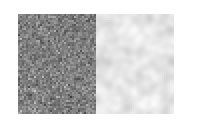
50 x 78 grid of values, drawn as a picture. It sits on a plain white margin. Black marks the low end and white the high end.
The table splits into one row of 2 panels. Panel 1,1: middling, fine-grained. Panel 1,2: very high, blotchy, faint in contrast.
